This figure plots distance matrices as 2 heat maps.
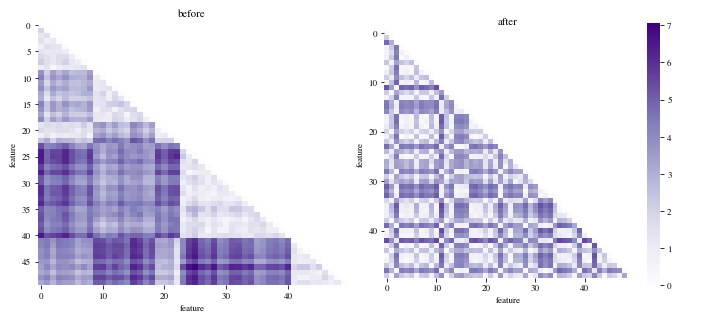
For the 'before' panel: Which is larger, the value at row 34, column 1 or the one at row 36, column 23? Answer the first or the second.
the first
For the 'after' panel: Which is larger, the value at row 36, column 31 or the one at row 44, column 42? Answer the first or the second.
the first
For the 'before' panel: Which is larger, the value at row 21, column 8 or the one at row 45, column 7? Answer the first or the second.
the second
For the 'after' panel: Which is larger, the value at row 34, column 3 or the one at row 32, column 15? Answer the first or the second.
the first
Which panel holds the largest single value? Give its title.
before
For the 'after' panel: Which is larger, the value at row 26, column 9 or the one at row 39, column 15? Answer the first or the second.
the first
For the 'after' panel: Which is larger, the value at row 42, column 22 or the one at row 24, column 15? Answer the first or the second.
the first
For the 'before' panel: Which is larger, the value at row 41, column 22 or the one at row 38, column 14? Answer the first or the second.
the second
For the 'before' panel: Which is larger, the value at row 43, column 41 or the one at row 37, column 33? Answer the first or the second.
the first
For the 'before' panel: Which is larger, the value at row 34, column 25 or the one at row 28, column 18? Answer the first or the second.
the second
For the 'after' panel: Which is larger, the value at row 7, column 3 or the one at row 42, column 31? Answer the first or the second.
the second
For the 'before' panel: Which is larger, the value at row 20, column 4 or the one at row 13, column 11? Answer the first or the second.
the first
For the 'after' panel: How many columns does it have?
50
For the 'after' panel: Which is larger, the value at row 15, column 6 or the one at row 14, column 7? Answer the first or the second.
the second
